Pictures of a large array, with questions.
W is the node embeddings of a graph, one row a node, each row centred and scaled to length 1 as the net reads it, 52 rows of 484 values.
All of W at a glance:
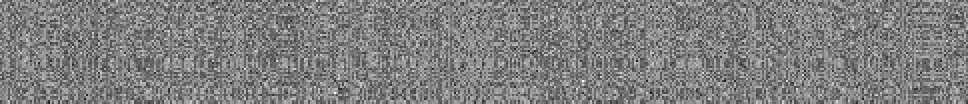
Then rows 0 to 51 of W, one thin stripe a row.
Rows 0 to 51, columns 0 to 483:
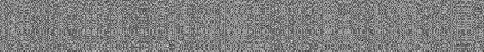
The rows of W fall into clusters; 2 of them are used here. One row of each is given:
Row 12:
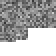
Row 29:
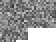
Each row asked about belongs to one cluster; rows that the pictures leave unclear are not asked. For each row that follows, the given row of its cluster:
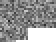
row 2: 29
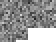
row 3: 12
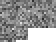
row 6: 12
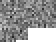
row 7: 29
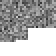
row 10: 12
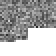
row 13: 12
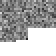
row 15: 29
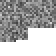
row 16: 29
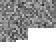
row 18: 29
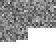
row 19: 29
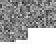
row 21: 12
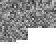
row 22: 12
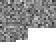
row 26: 29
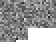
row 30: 29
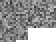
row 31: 29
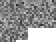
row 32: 29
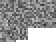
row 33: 29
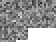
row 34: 12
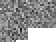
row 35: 29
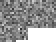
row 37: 29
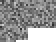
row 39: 29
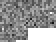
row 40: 12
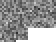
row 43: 29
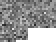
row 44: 12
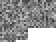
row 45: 12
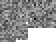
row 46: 12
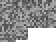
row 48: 12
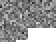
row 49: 12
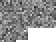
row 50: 29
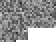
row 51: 29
